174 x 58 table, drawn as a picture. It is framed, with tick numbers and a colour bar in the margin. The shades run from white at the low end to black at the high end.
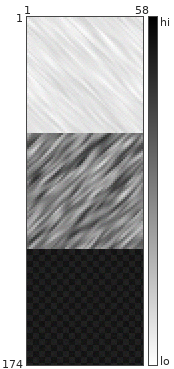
It is made of 3 by 1 panels. Panel 1,1: very low, slanting down to the right, faint in contrast. Panel 2,1: middling, slanting up to the right, strong in contrast. Panel 3,1: very high, checkered, faint in contrast.
